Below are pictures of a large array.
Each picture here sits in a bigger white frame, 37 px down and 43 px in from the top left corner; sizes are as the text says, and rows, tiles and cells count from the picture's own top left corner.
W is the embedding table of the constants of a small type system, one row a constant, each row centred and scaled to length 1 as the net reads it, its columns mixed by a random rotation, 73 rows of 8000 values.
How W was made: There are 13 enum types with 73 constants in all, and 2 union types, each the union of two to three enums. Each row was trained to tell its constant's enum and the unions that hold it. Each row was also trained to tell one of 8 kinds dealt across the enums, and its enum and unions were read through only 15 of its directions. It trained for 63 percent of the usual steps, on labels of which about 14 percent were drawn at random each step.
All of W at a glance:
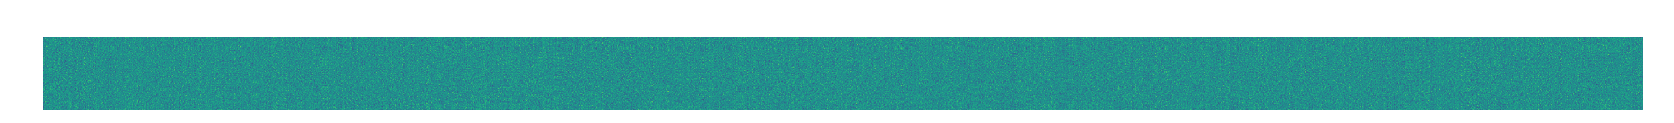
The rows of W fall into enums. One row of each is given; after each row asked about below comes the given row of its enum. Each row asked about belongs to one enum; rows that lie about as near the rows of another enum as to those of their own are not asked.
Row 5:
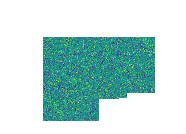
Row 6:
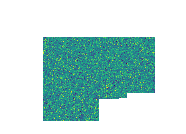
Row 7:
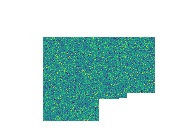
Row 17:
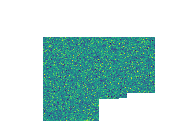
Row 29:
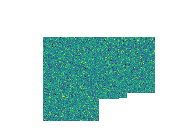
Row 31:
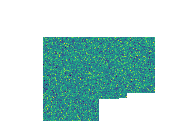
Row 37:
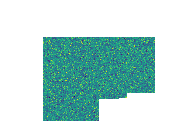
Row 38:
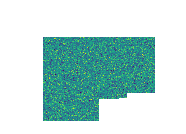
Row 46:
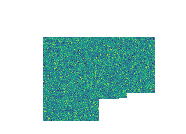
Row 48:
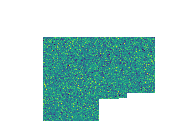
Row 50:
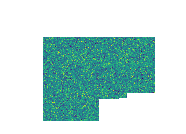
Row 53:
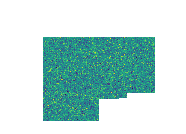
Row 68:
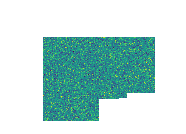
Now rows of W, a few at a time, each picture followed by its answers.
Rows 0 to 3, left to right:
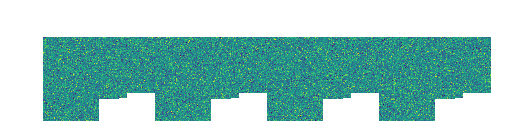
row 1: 48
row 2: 29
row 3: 48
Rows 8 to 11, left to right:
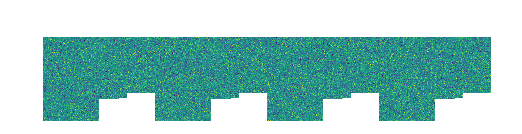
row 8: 68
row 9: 68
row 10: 48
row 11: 48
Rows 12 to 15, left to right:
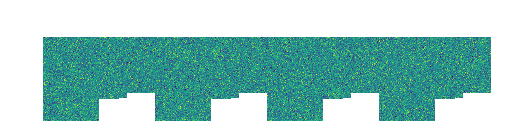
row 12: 48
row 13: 17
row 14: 68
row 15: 31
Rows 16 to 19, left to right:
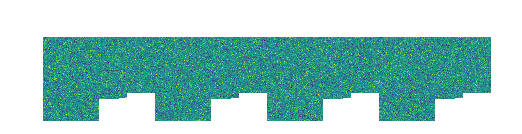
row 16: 6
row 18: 29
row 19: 6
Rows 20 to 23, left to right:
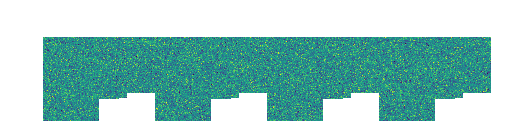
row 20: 31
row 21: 5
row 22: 68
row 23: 53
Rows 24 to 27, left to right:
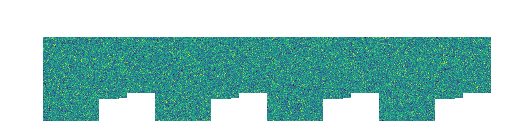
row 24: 50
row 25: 17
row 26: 5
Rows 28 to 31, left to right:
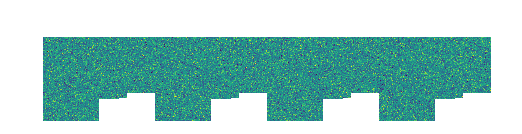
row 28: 38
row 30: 6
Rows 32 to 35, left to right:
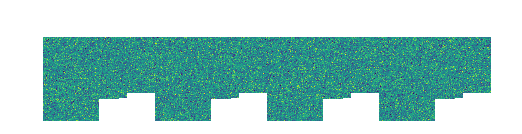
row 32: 48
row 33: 46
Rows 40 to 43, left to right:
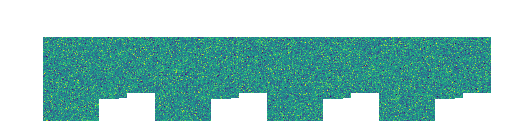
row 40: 17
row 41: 31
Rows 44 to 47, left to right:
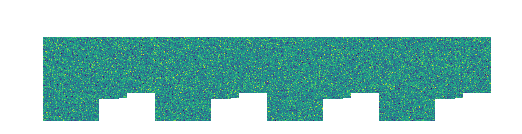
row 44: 53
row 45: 46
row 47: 29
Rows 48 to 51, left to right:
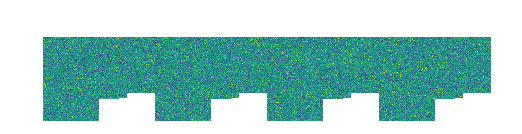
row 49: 50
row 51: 53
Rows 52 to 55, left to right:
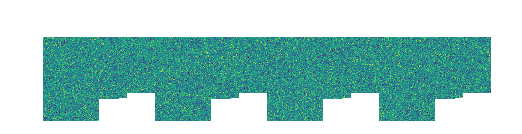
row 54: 38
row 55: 6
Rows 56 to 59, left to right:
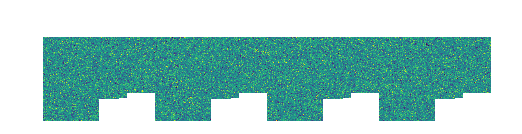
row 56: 68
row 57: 5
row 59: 53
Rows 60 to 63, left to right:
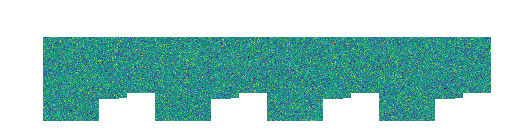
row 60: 46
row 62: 17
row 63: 7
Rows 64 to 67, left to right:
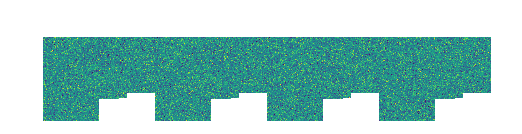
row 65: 46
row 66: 46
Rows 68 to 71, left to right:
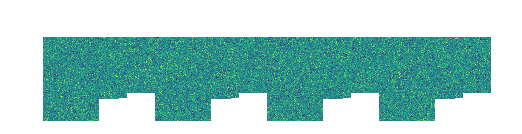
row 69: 6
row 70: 46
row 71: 50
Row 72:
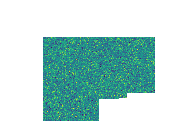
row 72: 6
